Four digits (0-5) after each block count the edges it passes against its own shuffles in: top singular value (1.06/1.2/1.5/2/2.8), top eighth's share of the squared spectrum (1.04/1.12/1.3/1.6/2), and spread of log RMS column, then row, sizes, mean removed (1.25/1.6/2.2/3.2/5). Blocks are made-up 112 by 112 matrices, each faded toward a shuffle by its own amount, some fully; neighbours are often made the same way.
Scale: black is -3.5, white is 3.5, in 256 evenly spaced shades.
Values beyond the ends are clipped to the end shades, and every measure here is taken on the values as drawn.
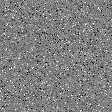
0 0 0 0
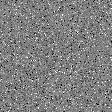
0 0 0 0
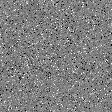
0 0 0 0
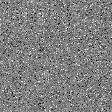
3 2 1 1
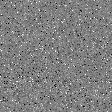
2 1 0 0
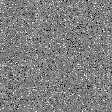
3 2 0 1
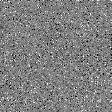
3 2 1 1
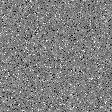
0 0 0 0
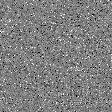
2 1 0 0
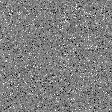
1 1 0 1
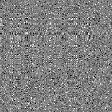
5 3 2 2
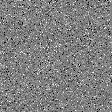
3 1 0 0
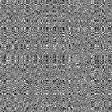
5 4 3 3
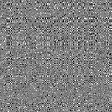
5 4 3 3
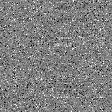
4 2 1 1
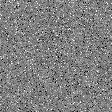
2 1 0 0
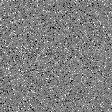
3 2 0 0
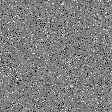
2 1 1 0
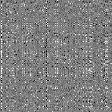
5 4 3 2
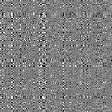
5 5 4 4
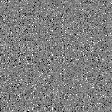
4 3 2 1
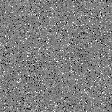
3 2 1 1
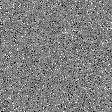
1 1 0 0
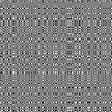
5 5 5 5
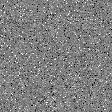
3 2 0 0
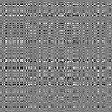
5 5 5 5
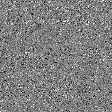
0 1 0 2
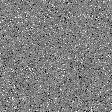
0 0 0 0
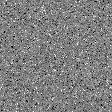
0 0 0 0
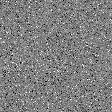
0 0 0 0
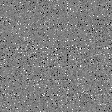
3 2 1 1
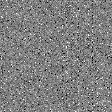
1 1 2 0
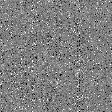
1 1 2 0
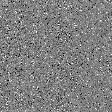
1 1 2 0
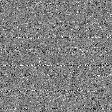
2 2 0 3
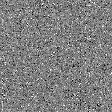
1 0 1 0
